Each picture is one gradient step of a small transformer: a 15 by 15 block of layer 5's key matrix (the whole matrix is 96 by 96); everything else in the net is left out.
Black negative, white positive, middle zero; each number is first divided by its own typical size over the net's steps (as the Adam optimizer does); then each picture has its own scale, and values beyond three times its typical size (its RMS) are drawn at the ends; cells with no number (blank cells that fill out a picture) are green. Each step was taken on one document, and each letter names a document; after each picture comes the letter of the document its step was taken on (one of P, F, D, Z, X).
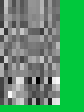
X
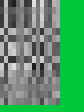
X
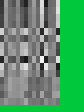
X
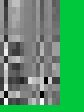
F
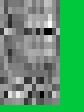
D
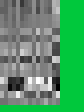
F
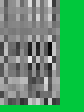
F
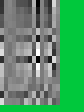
F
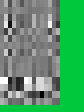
D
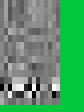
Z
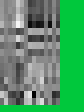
D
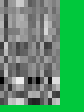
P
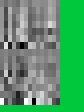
D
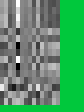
Z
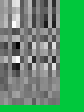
Z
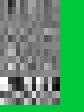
P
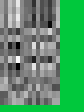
Z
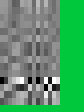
P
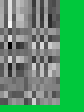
Z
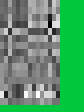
D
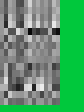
D
